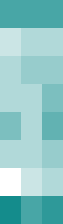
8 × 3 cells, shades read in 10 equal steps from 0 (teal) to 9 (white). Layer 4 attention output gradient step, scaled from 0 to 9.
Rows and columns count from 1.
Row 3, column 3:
5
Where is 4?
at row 4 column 3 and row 5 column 1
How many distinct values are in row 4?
2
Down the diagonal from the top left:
2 6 5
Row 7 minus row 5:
5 1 3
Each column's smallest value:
0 2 1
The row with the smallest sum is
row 8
